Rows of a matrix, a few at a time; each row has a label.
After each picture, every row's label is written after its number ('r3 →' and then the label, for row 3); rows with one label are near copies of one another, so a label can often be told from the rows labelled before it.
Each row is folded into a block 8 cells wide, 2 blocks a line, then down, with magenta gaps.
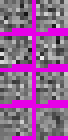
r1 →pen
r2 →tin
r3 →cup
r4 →pen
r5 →tin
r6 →tin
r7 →tin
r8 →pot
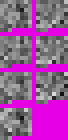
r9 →pot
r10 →cup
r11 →pen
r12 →cup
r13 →pot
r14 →cup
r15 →pot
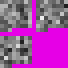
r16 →pot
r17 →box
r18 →pen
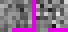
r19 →pot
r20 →tin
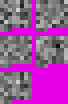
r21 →pen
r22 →cup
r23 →box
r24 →pot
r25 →pen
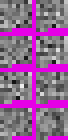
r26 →cup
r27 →tin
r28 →cup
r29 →tin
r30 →tin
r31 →pen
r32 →cup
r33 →pot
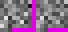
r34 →box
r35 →box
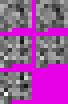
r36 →pot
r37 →pot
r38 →pen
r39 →pen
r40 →pen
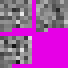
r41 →tin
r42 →pot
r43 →tin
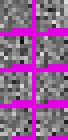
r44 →box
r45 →tin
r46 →pen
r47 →box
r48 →tin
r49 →box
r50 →cup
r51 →cup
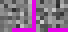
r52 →tin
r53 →pen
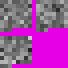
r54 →box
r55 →pot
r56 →cup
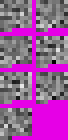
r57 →tin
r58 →cup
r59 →cup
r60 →tin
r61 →tin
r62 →cup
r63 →box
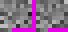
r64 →cup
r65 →cup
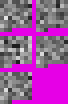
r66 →box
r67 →pen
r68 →tin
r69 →box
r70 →box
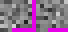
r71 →cup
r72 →tin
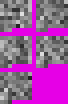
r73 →tin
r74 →box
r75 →pot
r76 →box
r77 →box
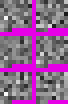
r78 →box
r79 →cup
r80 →pen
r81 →box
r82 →pen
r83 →tin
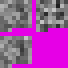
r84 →pot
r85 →pen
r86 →pot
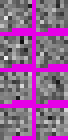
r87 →box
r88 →pen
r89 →pen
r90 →box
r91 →tin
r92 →pot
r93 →tin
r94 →tin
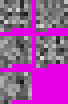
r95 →pen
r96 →cup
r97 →pot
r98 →pen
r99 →pot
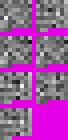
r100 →box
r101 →tin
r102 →box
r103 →box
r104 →tin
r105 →pen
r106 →tin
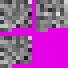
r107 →cup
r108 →tin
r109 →cup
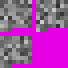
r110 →box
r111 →pen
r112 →pen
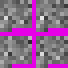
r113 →box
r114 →box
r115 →box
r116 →box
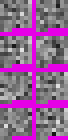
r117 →tin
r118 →pen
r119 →tin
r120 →pot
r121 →cup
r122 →tin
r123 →box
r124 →tin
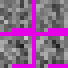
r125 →pen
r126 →pot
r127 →pot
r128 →pot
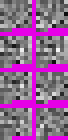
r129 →cup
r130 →cup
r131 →tin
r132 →tin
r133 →tin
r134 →cup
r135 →tin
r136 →box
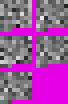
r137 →tin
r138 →box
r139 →cup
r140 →box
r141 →box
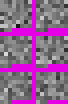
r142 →cup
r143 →box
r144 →box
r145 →cup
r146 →box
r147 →pen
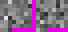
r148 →box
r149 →pen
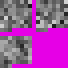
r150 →box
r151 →cup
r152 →pot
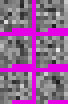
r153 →pen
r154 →tin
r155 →pot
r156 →tin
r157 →tin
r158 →pot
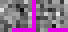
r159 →pot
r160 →tin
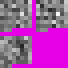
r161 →tin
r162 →tin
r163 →pot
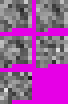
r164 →pot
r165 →pot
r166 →pot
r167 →tin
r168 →box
